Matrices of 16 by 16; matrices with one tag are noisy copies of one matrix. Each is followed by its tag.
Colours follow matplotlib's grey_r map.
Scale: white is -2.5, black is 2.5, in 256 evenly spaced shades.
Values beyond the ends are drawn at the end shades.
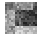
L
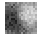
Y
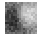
Y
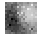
Y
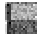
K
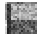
K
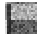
K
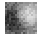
Y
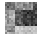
L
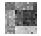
L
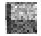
K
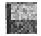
K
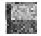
K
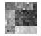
L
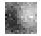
Y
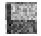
K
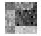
L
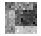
L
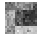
L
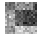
L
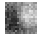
Y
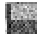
K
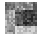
L
